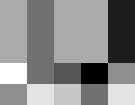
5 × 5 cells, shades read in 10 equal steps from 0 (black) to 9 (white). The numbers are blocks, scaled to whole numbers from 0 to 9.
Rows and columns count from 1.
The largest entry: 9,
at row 4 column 1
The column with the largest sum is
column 1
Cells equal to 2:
0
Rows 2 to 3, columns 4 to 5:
6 1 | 6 1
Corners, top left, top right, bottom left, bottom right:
6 1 5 8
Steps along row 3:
down up same down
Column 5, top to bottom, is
1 1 1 5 8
